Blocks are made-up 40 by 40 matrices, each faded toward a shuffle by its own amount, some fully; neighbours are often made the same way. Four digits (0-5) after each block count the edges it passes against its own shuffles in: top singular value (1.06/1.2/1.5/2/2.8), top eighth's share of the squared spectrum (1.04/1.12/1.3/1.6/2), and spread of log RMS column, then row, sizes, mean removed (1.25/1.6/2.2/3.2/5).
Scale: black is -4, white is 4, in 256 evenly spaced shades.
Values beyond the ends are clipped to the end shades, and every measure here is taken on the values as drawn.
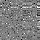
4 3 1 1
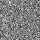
2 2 0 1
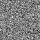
2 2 0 0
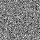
0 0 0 0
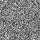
0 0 0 0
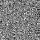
2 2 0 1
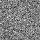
0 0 0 0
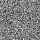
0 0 0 0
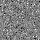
0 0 0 0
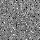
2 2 0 0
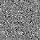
3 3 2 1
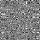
3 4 1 2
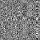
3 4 2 2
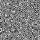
2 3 1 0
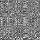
3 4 2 2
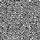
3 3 1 1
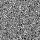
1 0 0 0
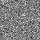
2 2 0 0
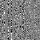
2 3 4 0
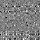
3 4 1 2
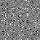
3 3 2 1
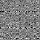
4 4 1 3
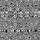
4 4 1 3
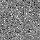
1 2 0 1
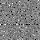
2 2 0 1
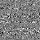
2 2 0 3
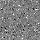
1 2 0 1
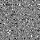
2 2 0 2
